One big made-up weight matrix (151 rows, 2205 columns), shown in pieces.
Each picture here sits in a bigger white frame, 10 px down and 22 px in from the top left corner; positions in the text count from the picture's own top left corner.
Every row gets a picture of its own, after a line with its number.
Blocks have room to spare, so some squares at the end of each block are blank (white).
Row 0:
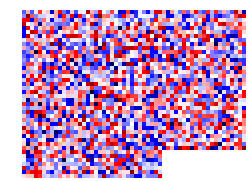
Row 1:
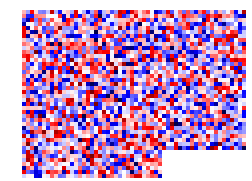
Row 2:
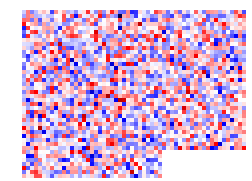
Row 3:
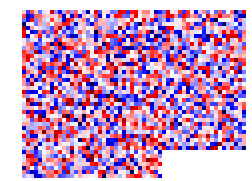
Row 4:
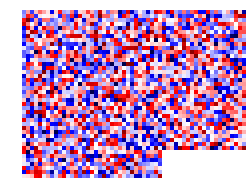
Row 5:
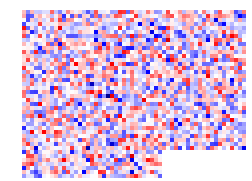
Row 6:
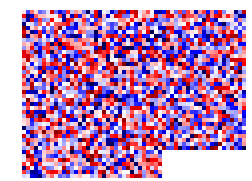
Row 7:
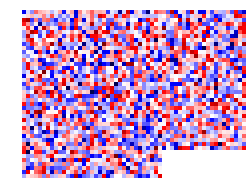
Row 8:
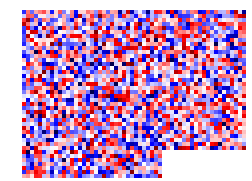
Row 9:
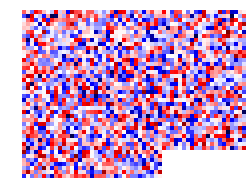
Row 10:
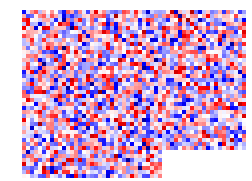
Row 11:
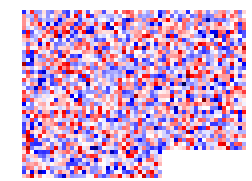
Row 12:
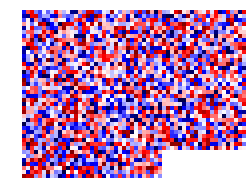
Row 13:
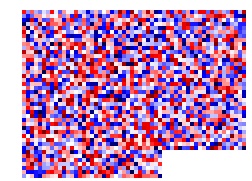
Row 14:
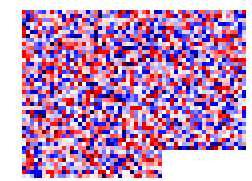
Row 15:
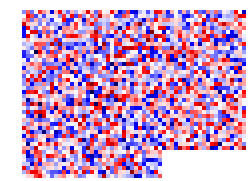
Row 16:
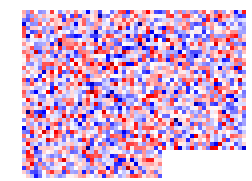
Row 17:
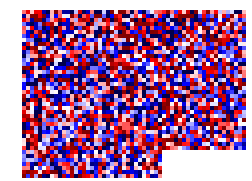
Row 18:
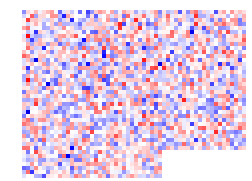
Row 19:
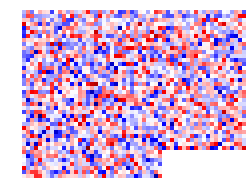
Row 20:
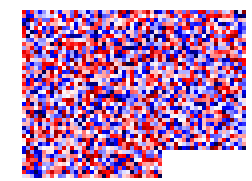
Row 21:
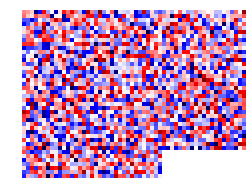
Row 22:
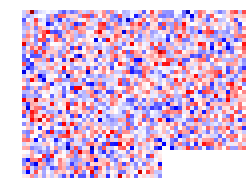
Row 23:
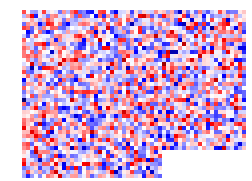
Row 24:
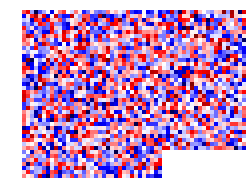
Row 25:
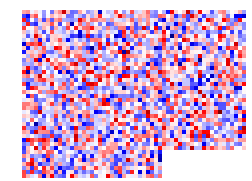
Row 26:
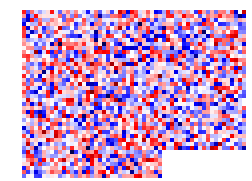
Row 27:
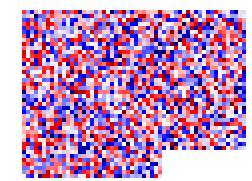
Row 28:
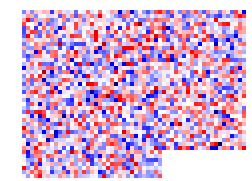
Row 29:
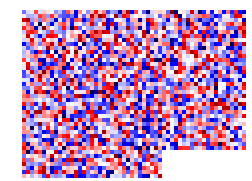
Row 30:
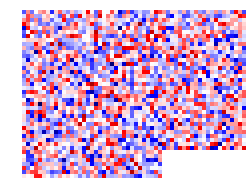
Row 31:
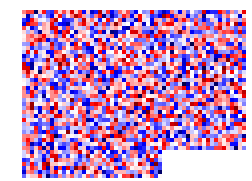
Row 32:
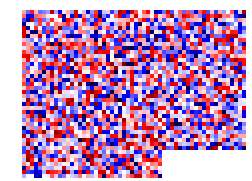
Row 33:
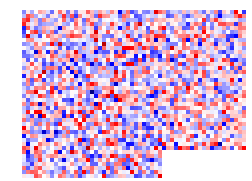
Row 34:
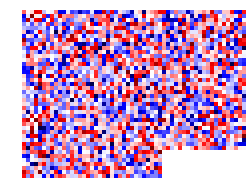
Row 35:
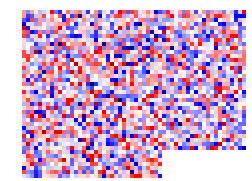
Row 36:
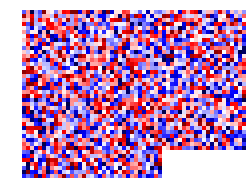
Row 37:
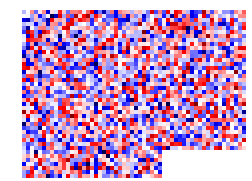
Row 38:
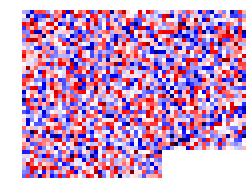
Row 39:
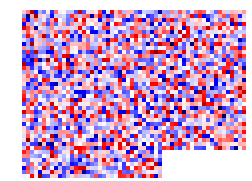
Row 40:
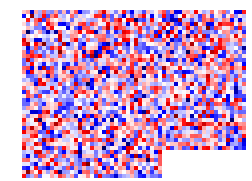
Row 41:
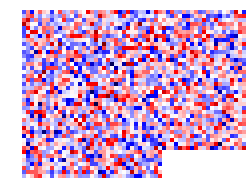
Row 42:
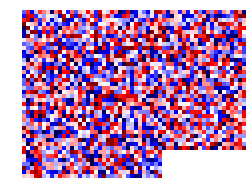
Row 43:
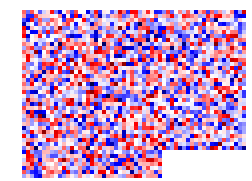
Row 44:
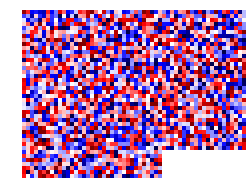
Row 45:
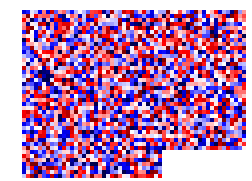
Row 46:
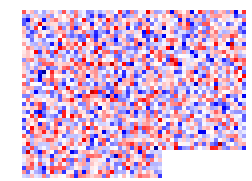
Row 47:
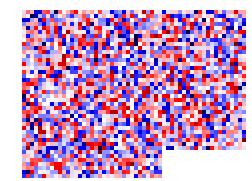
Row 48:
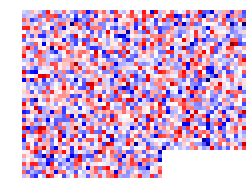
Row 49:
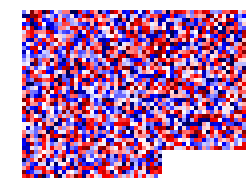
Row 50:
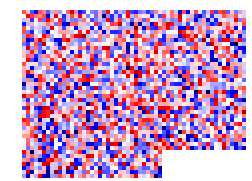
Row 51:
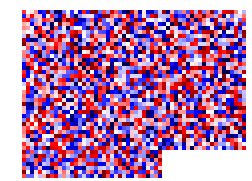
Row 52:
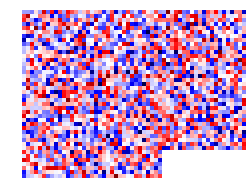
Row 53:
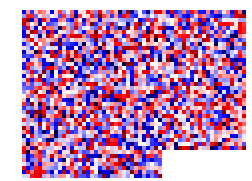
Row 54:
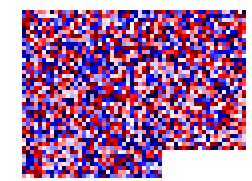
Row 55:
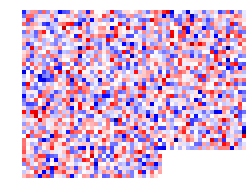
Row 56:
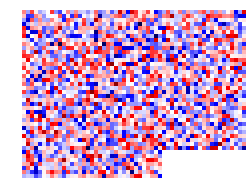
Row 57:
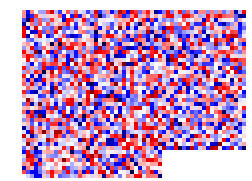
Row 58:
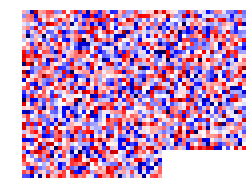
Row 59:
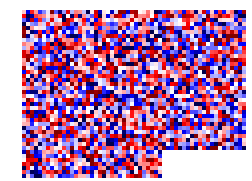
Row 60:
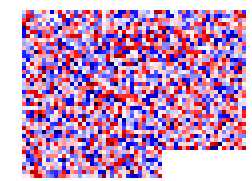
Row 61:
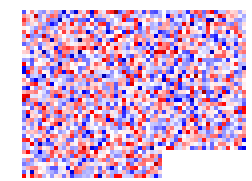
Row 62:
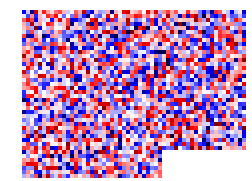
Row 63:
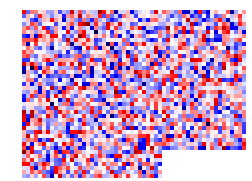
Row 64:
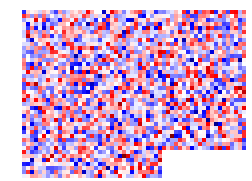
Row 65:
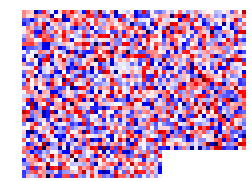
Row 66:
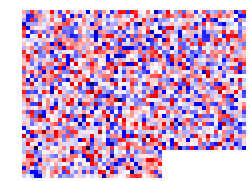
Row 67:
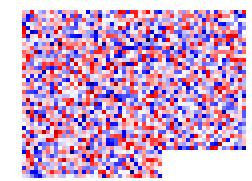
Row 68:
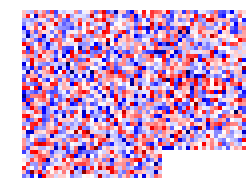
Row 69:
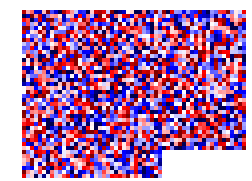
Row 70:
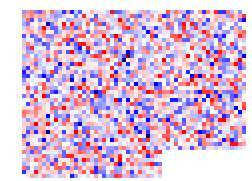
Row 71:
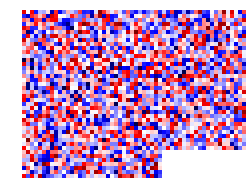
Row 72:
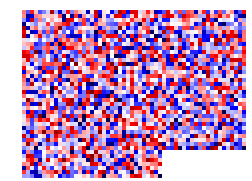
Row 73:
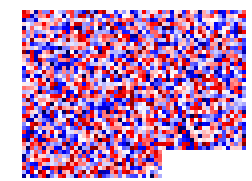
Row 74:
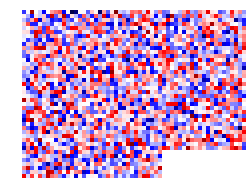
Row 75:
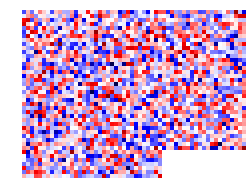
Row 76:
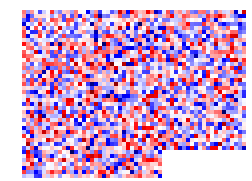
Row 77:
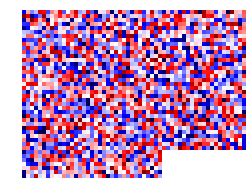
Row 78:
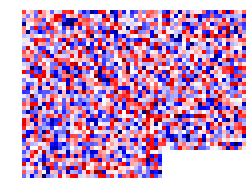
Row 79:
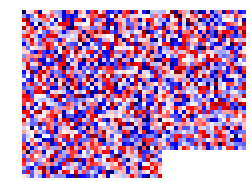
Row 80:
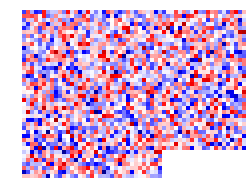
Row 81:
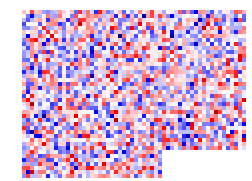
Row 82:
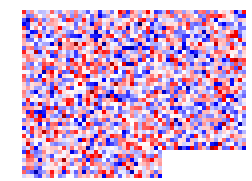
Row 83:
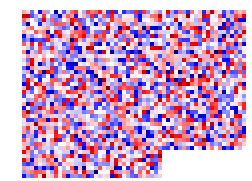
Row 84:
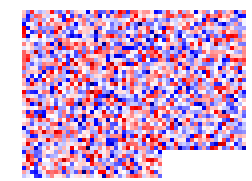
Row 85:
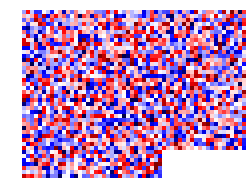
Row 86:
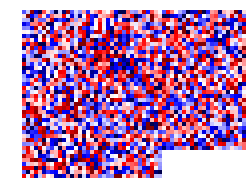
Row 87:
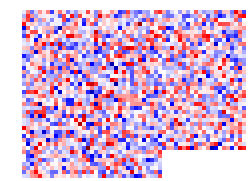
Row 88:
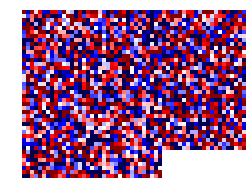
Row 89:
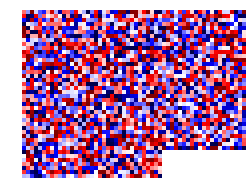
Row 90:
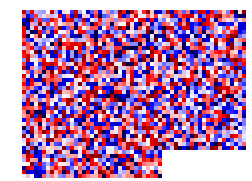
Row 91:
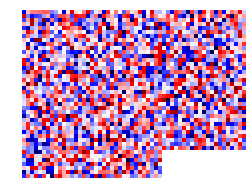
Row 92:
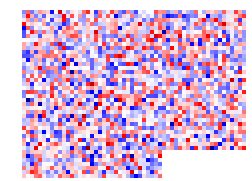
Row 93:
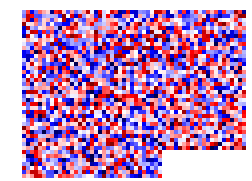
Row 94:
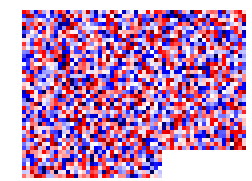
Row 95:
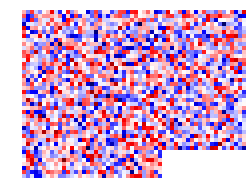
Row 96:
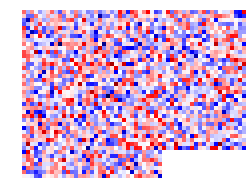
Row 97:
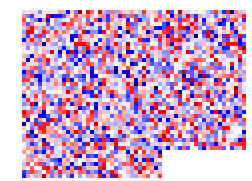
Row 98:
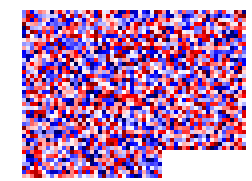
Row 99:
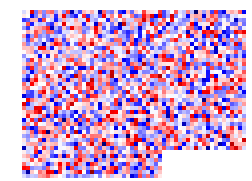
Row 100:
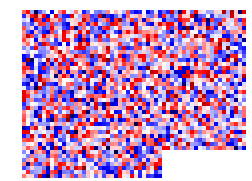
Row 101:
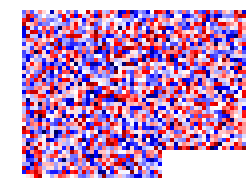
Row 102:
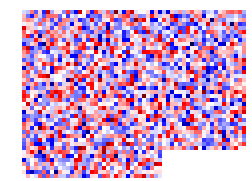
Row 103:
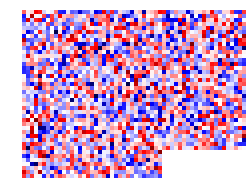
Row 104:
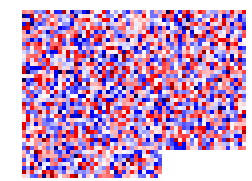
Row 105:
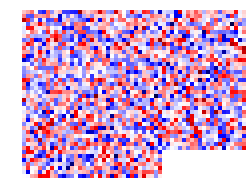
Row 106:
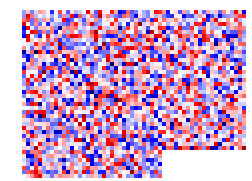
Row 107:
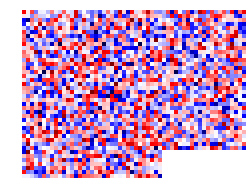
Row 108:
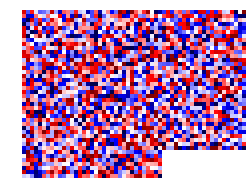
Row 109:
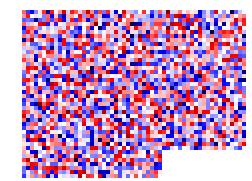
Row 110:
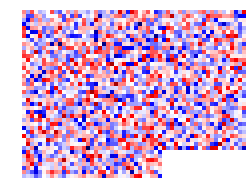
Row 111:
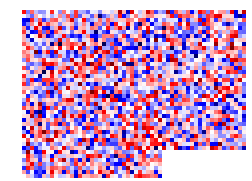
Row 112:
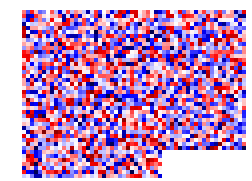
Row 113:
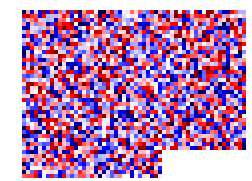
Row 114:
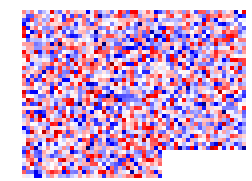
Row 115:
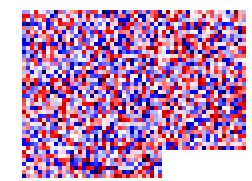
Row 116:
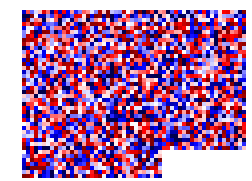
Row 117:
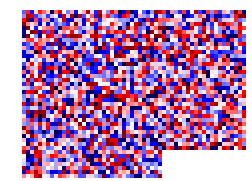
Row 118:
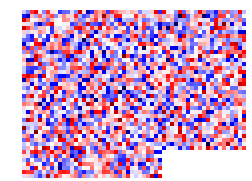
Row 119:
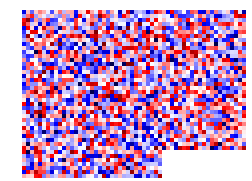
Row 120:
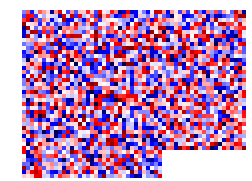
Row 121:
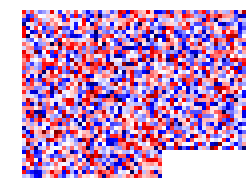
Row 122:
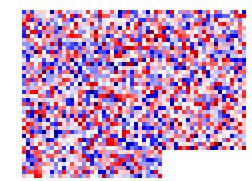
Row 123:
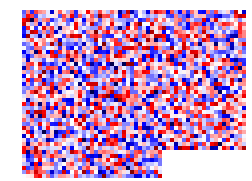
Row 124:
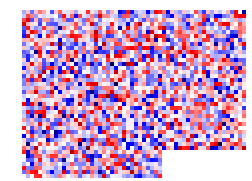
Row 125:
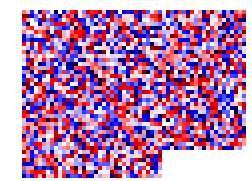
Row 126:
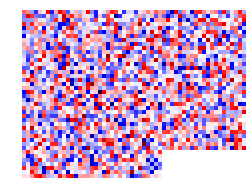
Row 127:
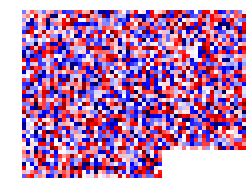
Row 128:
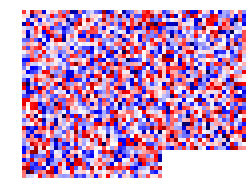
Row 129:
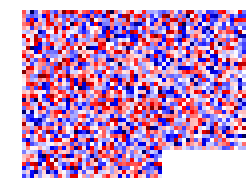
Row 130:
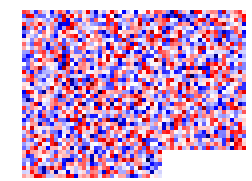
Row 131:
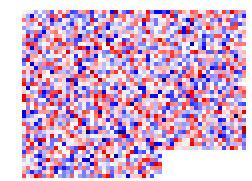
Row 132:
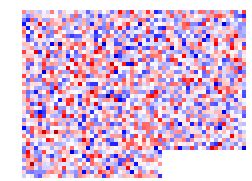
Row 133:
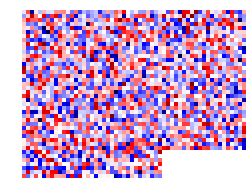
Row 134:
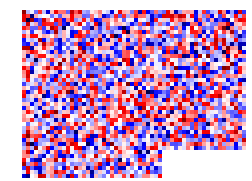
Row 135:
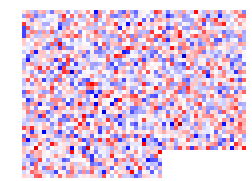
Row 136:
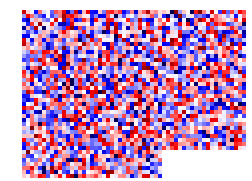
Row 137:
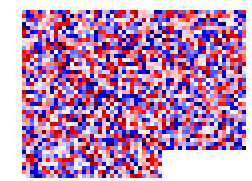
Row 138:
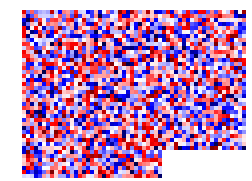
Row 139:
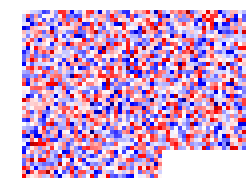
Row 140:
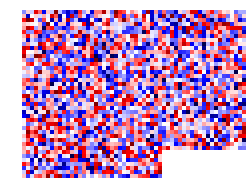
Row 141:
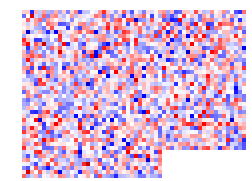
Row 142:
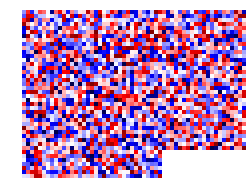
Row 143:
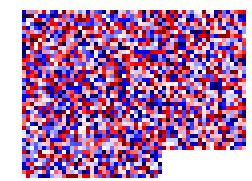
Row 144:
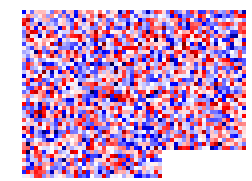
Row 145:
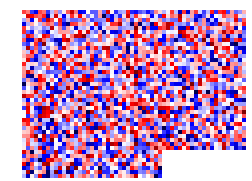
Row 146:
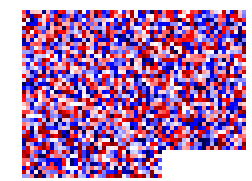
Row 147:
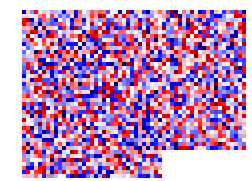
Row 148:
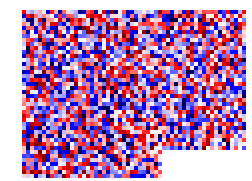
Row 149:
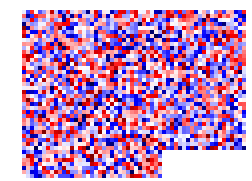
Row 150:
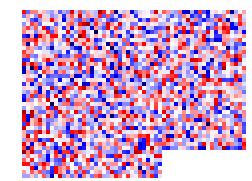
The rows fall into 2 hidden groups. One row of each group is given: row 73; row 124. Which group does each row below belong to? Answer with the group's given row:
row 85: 73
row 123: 124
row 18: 73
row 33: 124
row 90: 124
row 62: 73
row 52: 73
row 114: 124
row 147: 124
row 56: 124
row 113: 73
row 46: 124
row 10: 124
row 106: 124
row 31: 73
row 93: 124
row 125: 73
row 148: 73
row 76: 124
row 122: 124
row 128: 73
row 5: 124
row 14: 124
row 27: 73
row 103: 73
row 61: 73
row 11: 73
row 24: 73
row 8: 124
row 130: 124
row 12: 73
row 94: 124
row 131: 73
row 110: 124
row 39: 73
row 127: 73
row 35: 124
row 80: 73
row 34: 73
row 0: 124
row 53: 124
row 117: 124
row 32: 124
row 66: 124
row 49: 73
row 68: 73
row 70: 73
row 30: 124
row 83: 73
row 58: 73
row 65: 73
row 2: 124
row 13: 124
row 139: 73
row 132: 124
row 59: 124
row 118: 73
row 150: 73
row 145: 73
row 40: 73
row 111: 124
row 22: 73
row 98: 124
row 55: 73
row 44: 73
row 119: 124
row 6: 124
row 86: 73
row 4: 124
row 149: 124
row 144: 124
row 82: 124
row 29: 124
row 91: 73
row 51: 73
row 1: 124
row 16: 124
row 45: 73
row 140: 73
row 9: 73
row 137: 124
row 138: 124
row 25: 73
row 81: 73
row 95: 124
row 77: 73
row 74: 73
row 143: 73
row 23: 73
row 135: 124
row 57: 124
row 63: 73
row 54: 124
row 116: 73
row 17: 73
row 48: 73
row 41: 124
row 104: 73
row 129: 73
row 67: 124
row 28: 124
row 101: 124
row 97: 73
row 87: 124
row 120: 124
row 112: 124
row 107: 124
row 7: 124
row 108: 124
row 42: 124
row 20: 124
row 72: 124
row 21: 73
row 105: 73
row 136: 124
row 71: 73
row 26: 124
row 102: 73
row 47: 73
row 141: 73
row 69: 73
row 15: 124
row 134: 73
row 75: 124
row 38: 73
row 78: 73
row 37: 73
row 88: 73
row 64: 73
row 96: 124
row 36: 73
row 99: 73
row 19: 124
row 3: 124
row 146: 73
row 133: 73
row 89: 124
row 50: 73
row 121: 124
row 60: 124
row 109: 73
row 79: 124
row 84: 124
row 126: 124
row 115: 73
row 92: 124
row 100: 73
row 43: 124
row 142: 124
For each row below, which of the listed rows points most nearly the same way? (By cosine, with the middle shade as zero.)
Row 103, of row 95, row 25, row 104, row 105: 104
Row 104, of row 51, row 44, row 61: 51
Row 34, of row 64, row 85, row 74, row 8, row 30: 85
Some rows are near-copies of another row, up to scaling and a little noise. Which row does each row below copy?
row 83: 125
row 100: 24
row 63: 150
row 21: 65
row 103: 34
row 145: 50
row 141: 40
